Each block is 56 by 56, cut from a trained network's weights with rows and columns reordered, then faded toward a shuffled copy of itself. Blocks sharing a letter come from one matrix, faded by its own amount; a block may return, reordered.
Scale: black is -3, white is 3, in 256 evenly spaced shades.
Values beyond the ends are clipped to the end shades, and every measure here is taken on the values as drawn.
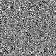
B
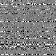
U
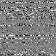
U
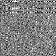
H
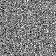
B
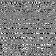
U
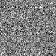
H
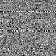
H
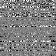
U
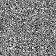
B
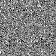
B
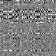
U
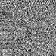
H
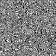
B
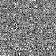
H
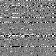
U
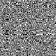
H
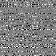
U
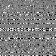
U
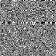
H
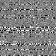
U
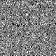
B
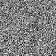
H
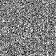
B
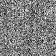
B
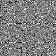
H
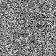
B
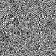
H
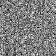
B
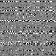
U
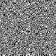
H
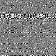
U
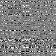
U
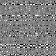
U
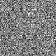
H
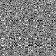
H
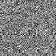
H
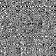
H
